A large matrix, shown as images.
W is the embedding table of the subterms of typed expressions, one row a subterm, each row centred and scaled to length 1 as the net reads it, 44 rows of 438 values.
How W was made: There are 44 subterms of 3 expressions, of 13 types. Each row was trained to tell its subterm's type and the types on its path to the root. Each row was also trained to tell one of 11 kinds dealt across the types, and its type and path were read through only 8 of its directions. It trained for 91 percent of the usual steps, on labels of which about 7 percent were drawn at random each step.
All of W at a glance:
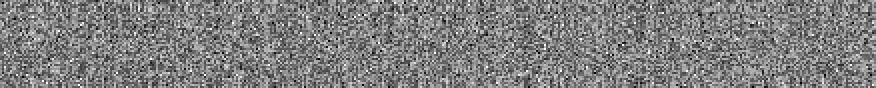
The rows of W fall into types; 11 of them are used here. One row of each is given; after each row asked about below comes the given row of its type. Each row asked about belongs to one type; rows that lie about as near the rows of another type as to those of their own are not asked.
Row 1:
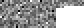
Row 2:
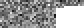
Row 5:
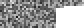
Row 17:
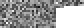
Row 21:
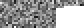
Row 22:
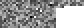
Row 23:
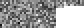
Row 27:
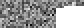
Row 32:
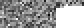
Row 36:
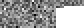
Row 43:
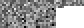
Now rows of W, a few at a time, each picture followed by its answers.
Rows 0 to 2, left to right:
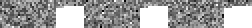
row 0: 23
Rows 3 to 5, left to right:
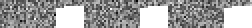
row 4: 5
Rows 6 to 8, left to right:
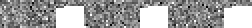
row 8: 21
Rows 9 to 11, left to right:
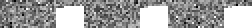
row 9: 43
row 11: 17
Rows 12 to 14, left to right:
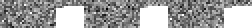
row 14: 5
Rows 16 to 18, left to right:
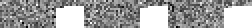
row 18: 2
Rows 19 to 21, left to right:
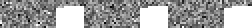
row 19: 23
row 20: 43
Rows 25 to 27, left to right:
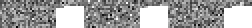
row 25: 22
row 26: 2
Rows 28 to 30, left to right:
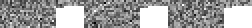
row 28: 22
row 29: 1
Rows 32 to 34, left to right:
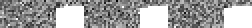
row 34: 5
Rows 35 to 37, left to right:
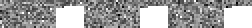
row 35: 2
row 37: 43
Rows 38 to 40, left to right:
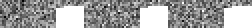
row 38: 5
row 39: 21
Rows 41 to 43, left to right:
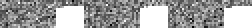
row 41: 2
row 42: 32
